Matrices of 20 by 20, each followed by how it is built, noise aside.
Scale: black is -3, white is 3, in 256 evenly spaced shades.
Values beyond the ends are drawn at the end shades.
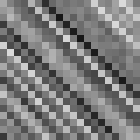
Toeplitz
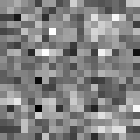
low rank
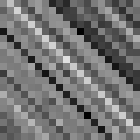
Toeplitz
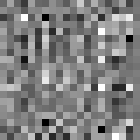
low rank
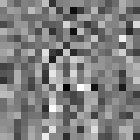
low rank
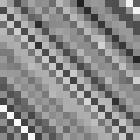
Toeplitz
